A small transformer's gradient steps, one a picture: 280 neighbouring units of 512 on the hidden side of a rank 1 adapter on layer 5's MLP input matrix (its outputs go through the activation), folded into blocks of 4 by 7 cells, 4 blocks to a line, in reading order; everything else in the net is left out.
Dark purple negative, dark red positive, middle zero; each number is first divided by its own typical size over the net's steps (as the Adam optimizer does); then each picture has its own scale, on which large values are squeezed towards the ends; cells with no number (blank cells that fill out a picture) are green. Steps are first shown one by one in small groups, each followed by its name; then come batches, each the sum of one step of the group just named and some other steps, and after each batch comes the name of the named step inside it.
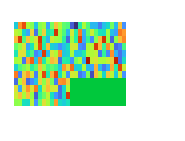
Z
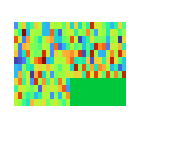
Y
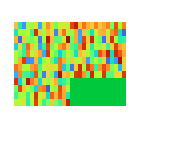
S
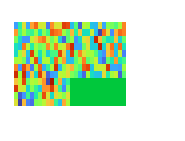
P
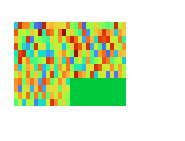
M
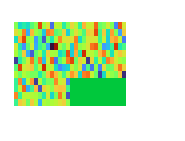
M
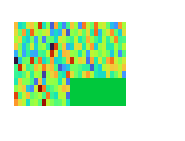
S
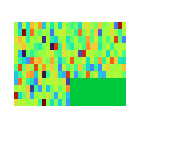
Z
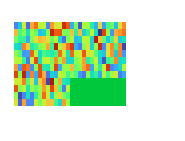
P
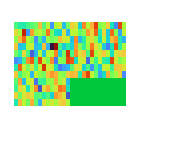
Y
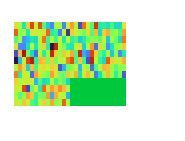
Y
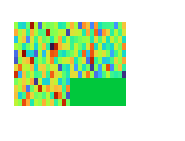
P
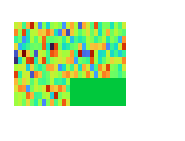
Y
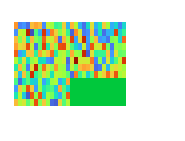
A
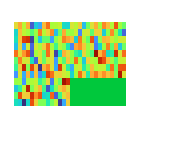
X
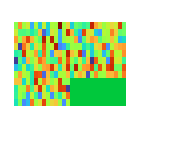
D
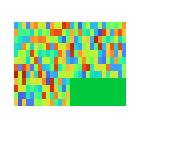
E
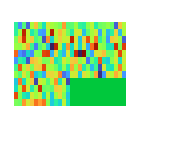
A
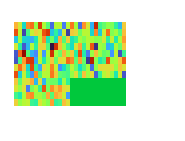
X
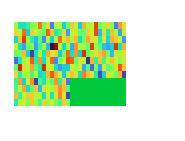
X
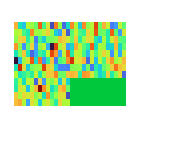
A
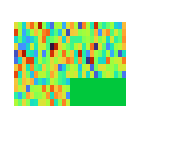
E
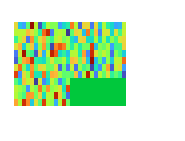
A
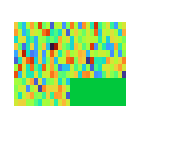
A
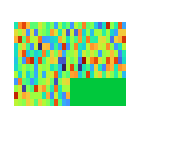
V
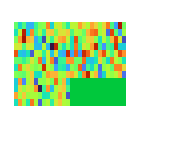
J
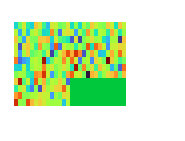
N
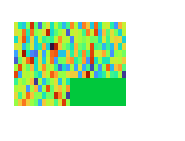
J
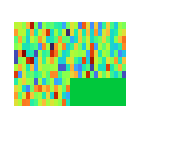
V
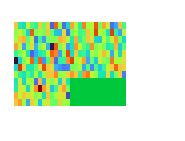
J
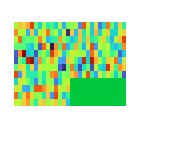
V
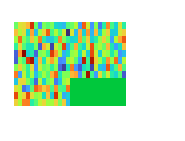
V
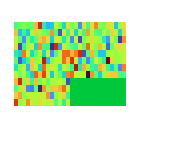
N
